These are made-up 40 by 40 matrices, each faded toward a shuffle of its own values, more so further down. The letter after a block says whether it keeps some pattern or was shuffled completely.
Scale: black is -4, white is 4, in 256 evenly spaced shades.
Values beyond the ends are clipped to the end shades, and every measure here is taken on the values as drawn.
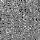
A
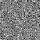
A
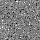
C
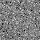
C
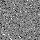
C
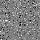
A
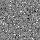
C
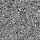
C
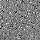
A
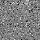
A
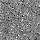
C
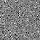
A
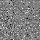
A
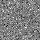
C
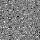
A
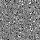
A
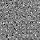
A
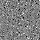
C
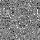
A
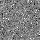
C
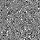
A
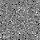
A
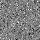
C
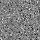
C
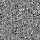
A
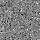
C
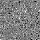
A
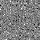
A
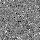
C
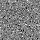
C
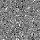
A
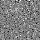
A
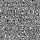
A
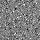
C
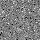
C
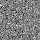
C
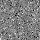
C
